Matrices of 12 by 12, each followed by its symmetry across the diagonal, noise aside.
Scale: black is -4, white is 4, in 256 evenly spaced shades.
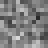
antisymmetric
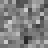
neither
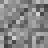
symmetric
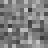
antisymmetric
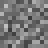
neither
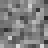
antisymmetric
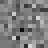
neither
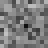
symmetric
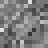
symmetric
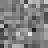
antisymmetric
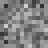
symmetric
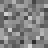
neither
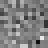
antisymmetric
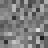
neither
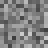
neither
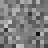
neither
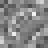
symmetric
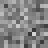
symmetric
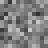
neither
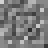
symmetric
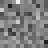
neither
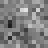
antisymmetric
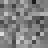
antisymmetric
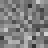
antisymmetric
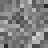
symmetric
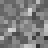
symmetric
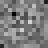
symmetric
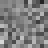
antisymmetric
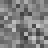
antisymmetric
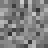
neither
